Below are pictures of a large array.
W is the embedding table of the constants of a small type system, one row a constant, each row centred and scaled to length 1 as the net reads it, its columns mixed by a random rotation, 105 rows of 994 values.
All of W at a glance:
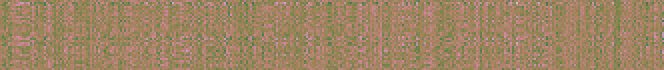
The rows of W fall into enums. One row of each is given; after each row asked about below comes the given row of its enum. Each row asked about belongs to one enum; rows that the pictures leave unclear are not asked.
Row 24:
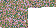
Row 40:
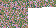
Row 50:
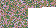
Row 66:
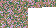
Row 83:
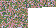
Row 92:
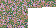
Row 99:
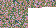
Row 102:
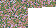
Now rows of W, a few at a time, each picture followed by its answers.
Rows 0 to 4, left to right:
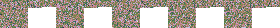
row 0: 40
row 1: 92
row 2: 24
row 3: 83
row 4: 83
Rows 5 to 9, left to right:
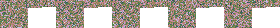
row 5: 83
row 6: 66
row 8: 24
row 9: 50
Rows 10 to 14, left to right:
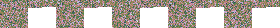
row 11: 50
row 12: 24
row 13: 50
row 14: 66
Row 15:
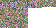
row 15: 40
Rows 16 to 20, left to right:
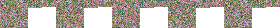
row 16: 50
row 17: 102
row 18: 92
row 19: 66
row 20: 50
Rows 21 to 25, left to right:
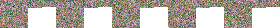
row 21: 92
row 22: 40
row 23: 50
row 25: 66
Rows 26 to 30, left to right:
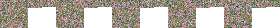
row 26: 83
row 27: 24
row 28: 40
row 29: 50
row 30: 92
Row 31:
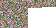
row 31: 66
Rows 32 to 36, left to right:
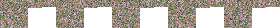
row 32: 66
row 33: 24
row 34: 40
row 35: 102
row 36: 99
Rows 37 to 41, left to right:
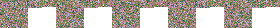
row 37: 40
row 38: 50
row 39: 66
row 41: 50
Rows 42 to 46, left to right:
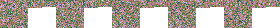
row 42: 92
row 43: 40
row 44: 66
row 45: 66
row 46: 99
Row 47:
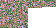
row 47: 92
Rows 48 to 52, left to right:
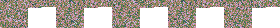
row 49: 99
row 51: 99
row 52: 40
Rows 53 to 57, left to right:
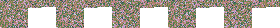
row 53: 24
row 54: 24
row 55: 66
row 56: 24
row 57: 66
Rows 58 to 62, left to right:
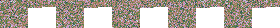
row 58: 102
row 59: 66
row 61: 40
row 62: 50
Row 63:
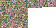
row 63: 83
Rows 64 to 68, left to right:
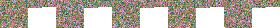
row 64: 83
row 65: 92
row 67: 83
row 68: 24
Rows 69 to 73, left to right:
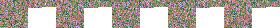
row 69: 99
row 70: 92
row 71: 40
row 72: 40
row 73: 92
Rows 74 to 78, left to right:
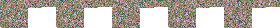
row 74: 24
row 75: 24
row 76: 92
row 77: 24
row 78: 99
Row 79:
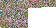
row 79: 24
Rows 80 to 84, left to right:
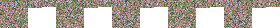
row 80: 40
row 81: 102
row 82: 99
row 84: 99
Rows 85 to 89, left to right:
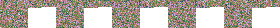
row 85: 24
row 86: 92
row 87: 40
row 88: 40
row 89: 50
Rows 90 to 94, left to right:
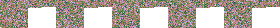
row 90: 24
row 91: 66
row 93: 50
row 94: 66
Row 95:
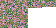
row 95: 92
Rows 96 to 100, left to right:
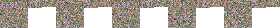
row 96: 40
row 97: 66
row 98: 40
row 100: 66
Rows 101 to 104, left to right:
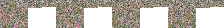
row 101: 50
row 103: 24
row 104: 92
